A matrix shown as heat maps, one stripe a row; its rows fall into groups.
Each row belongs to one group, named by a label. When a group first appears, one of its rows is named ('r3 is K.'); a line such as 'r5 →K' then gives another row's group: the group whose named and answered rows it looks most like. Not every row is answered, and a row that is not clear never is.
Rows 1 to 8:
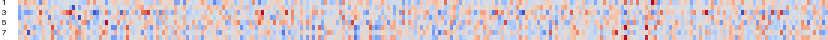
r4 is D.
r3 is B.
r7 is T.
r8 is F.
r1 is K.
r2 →D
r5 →B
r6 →F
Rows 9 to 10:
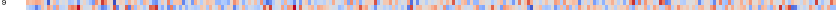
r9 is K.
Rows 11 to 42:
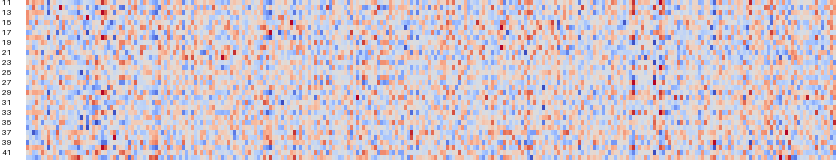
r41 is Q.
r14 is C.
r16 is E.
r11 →K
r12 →F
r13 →K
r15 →E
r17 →D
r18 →K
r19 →Q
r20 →E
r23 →Q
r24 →K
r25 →D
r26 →Q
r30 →F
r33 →K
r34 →D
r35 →F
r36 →D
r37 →B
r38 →B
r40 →K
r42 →B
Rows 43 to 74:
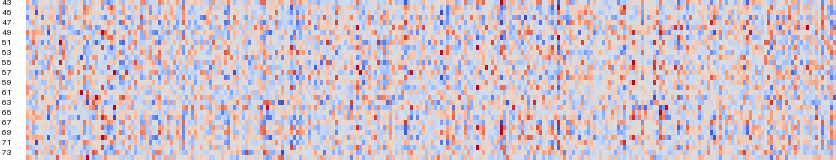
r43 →E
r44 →T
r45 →T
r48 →F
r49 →K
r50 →T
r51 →F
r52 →E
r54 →D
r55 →F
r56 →F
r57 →B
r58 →T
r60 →E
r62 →Q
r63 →D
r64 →B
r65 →K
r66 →K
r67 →T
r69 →E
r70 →K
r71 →T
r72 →E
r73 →D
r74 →C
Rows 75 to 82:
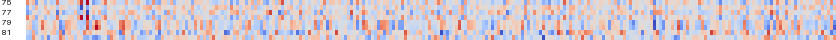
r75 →C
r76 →D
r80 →Q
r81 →T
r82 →F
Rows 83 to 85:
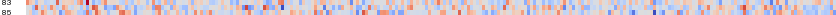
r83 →C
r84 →D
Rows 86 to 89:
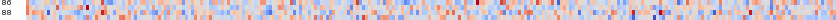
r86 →E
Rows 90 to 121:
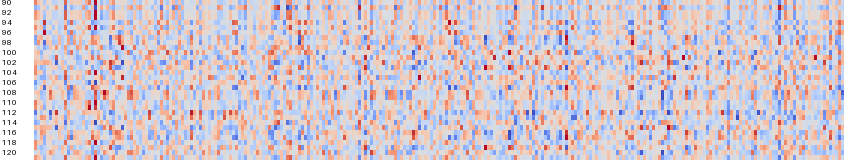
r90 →C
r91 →D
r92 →C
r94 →E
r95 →C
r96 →E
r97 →T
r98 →T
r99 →B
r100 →E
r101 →F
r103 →E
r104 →C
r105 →B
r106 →D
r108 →Q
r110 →C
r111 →C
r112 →B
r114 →D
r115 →K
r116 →T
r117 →T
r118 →C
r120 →Q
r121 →C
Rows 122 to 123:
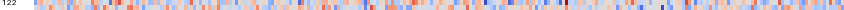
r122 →T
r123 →Q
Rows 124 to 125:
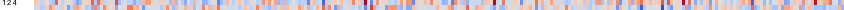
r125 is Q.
